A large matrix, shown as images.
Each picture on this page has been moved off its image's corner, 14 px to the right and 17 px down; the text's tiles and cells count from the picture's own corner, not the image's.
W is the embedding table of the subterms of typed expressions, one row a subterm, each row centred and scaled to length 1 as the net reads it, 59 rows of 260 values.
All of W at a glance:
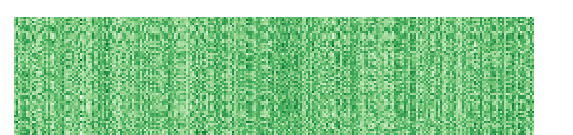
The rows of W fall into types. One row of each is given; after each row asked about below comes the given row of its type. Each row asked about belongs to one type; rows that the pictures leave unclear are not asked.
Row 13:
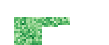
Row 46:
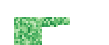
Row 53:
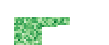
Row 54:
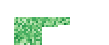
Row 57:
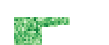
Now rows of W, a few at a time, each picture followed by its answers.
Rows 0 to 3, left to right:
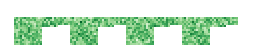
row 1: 54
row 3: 13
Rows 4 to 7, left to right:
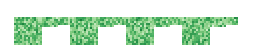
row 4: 53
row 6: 46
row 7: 54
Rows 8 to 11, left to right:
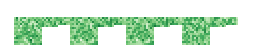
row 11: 53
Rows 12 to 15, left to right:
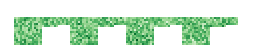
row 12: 46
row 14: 54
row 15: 53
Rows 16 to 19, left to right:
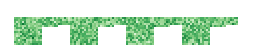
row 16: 13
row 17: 54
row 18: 53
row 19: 54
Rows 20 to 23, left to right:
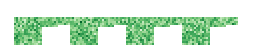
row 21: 54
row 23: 54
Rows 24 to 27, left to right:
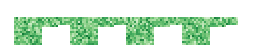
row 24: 13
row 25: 13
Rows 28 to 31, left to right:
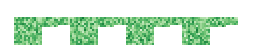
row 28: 53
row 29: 46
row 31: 46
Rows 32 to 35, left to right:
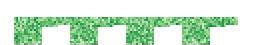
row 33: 53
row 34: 54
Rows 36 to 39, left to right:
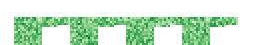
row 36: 53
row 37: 13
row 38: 54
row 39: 46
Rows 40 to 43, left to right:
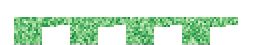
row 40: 46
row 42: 13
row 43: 54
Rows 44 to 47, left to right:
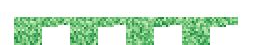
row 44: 46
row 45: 46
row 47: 13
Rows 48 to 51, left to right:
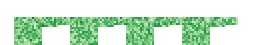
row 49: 13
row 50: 46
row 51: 53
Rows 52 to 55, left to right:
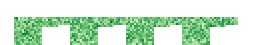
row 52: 57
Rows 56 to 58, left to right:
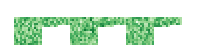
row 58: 46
